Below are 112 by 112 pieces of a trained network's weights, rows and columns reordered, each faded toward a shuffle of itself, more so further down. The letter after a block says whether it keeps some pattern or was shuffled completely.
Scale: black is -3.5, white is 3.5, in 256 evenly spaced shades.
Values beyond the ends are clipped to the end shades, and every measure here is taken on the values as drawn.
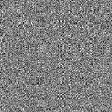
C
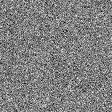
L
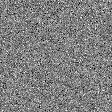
L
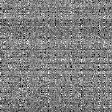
C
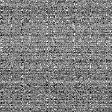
C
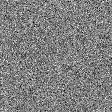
L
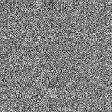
C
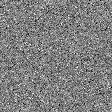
L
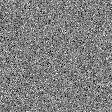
L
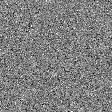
L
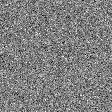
L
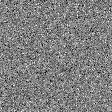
L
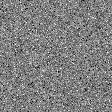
L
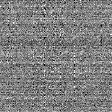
C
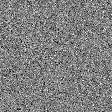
L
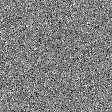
L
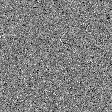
L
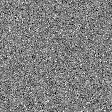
L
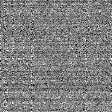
C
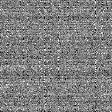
C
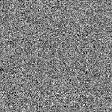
C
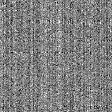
C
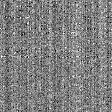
C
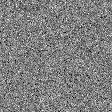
L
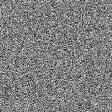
C
